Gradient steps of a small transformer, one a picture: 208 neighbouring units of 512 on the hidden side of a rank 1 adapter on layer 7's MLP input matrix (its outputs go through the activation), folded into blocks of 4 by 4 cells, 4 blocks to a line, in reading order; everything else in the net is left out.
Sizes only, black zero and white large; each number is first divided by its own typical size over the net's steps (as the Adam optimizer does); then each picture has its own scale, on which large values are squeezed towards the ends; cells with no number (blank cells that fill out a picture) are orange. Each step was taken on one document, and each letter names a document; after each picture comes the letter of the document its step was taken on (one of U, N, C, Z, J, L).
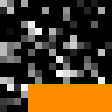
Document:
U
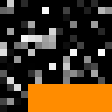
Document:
U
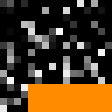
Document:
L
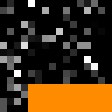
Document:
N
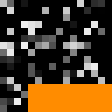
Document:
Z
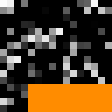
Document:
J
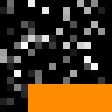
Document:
N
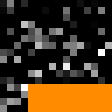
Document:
L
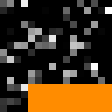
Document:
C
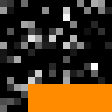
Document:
C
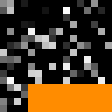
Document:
U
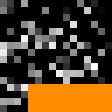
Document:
U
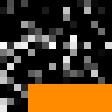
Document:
J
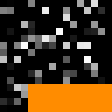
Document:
N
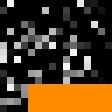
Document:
J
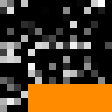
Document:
Z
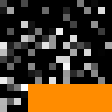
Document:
L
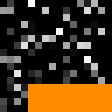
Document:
N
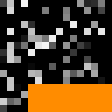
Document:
Z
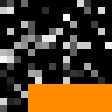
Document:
J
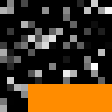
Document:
C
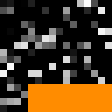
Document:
J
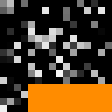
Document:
U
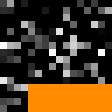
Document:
L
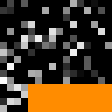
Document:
U
